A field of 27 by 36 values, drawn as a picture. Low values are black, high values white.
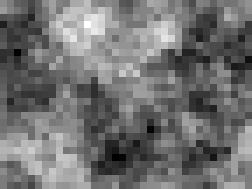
No row or column stands out. The field is mottled with small blotches. The ninth with the lowest average is the bottom middle.
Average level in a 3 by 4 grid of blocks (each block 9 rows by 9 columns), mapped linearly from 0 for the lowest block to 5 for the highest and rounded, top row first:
1530 | 0220 | 4102
